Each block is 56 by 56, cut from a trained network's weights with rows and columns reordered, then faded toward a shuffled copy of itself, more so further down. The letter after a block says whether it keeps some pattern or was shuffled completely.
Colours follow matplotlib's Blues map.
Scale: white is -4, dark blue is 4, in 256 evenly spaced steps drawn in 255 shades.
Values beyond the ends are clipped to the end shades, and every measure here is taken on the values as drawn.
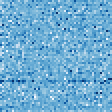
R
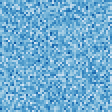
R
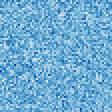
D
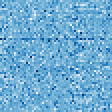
R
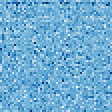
R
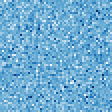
D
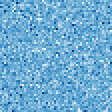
D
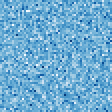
D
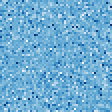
D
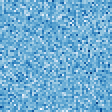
D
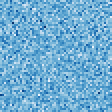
R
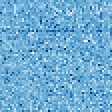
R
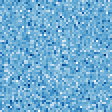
D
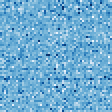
R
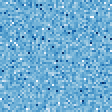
D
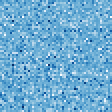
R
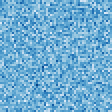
R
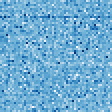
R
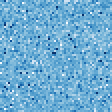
D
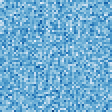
R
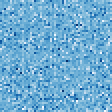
R
